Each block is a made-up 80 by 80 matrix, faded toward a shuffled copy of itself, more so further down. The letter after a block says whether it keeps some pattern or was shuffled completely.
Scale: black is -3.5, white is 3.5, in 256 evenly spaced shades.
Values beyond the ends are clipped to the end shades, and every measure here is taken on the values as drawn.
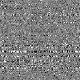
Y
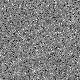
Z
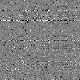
Y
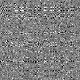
Y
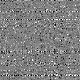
Y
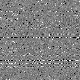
Y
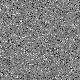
Z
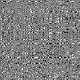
Y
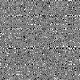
Y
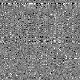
Y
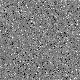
Z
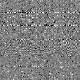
Y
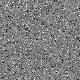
Z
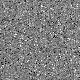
Z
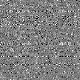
Y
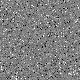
Z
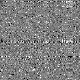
Y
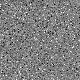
Z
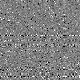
Y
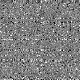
Y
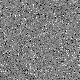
Z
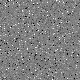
Z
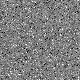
Z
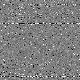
Y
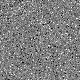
Z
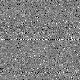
Y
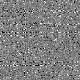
Y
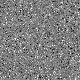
Z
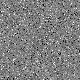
Z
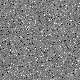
Z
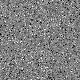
Z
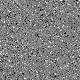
Z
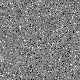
Z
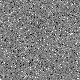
Z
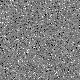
Z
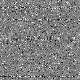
Y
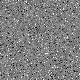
Z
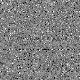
Y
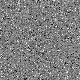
Z
